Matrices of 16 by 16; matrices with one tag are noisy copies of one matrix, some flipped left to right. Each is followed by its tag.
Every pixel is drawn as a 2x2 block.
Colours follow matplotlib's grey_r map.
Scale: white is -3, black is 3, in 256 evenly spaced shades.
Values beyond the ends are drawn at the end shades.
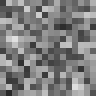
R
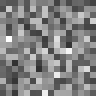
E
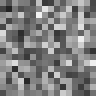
R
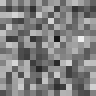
R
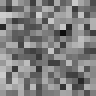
R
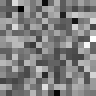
R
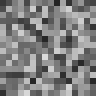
E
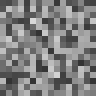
E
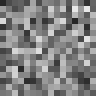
E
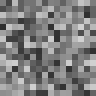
R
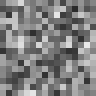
R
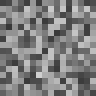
E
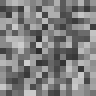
R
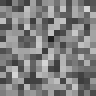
E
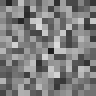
E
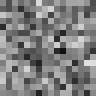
R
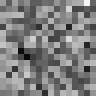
R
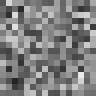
R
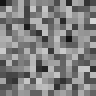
E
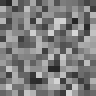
E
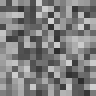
R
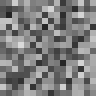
R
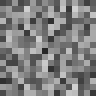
E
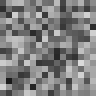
R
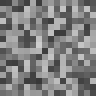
E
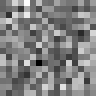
R
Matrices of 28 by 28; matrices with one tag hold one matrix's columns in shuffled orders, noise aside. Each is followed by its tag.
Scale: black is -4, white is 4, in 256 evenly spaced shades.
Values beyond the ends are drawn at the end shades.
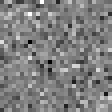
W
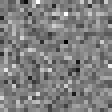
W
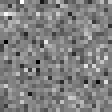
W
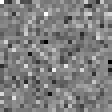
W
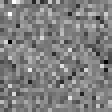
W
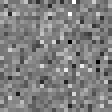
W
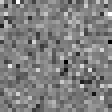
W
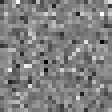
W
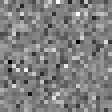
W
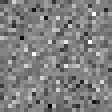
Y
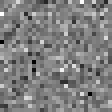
W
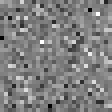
Y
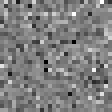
W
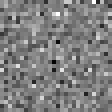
W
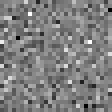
Y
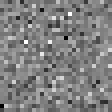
Y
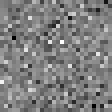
Y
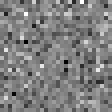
W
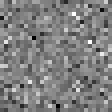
Y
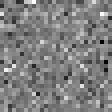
W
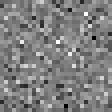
Y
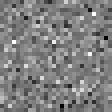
Y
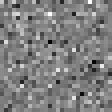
W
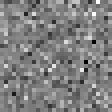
W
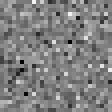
W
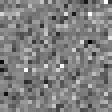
W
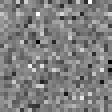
W
